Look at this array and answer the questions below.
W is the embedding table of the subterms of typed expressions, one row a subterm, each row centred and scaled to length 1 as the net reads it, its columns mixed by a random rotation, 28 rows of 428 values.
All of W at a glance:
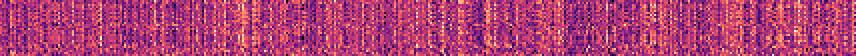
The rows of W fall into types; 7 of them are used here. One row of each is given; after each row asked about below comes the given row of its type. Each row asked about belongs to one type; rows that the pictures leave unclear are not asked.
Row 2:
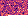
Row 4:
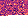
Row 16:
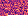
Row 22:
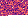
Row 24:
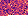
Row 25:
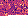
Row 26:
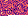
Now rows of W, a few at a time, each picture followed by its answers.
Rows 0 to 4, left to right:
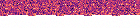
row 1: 16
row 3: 2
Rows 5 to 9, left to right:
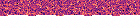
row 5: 16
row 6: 22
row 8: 22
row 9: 26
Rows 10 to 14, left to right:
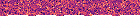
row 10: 16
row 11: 22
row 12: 25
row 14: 24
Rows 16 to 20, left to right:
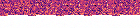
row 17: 2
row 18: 4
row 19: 4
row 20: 2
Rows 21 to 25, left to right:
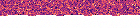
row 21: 16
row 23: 22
